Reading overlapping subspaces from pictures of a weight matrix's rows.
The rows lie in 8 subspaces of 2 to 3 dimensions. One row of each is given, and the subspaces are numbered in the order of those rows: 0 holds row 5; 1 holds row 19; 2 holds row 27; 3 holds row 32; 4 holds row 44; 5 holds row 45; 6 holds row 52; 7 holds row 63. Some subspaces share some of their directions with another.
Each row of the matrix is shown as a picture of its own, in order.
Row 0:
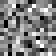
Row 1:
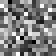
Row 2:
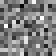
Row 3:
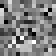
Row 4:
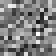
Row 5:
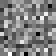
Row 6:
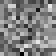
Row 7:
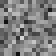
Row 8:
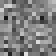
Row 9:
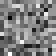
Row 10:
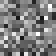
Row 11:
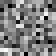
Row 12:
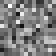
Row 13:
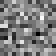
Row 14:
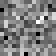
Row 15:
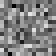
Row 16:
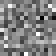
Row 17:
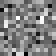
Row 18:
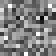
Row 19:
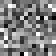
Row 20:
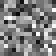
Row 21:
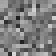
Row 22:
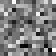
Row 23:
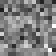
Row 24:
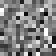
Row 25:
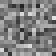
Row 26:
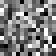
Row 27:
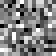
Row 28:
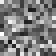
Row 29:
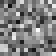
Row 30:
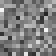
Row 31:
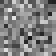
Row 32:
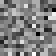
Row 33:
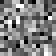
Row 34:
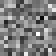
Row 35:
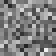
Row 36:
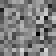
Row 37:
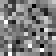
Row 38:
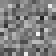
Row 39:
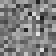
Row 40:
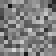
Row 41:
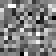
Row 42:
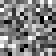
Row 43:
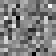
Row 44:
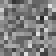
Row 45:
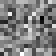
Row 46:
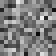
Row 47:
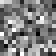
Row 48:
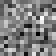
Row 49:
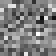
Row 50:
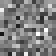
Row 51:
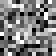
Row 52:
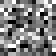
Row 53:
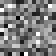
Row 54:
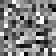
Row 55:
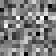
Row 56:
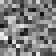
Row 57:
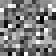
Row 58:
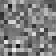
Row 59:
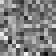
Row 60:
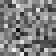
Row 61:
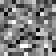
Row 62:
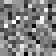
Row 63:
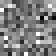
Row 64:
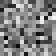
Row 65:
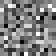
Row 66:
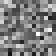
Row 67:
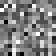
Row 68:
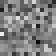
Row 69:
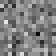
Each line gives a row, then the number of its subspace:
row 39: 5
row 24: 1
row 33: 7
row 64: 7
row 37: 4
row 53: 5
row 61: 6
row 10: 3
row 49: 0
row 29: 2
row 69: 4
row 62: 3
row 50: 1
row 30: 1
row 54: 6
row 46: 6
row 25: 0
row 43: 7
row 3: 3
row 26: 1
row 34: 6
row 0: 4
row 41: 0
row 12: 2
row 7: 3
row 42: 5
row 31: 7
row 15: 0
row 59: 2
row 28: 2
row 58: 4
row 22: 6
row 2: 7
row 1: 3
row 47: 2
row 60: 5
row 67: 4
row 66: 3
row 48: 5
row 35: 5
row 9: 0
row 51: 0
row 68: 6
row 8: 7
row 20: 6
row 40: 4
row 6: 5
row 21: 0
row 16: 1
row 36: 4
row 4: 0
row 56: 2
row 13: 2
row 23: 6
